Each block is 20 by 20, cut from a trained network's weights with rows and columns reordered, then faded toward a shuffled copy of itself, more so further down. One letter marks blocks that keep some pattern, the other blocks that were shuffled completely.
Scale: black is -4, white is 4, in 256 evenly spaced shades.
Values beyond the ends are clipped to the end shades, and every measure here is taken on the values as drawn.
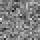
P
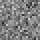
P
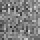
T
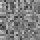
T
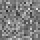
T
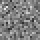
P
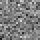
P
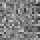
T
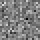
P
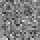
P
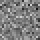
T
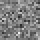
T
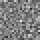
P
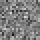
P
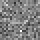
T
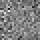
T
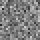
P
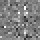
T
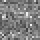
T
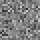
T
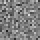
P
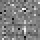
T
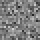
P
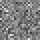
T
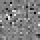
P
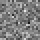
P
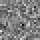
T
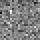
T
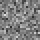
P
